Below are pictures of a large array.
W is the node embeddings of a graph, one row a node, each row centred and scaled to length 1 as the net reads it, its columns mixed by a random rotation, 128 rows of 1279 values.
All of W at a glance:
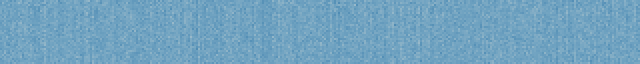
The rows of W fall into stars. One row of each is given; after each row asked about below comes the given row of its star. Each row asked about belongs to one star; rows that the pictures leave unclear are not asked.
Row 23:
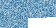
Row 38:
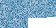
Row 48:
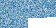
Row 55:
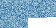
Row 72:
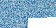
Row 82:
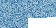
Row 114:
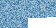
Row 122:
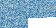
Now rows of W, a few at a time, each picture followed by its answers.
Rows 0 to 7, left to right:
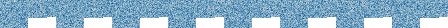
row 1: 72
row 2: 72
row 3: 122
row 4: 122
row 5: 55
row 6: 55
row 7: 48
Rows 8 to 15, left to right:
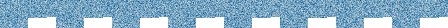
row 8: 72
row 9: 114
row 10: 72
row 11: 55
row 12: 82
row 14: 122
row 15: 38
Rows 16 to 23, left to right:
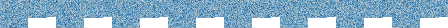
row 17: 48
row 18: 48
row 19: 114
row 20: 48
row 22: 114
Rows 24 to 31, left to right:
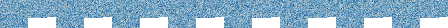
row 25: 82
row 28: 38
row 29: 55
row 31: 23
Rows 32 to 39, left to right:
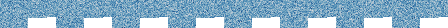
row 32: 114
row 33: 23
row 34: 23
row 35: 114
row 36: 72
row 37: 48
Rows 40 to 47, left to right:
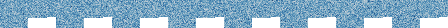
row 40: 72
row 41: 48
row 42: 114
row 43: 55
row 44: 38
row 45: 122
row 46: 55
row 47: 23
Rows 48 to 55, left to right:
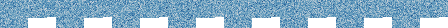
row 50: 48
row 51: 122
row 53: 114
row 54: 114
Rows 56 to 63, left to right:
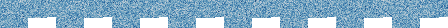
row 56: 55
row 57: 114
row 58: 122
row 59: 23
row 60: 38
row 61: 23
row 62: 122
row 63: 48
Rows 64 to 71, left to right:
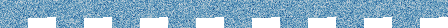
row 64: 55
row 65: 38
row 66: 23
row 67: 72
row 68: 48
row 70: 114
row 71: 122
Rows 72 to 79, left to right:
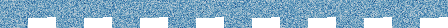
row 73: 72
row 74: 72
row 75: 82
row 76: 48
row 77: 48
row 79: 114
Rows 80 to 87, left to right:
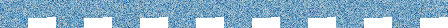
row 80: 38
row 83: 38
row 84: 23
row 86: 48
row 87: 122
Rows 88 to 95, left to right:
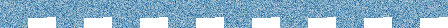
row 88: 23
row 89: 48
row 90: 122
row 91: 55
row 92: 72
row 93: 23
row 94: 122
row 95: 114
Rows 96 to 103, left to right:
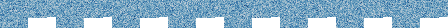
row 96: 122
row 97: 48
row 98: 23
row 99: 55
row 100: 38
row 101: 23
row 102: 114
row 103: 48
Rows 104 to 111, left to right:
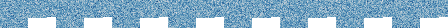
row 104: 114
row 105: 55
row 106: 82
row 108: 72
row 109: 122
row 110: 38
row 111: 122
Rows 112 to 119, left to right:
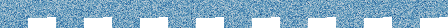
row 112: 122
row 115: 122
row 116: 122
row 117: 72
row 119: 23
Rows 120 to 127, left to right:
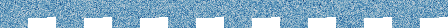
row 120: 48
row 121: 72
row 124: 48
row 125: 114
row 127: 55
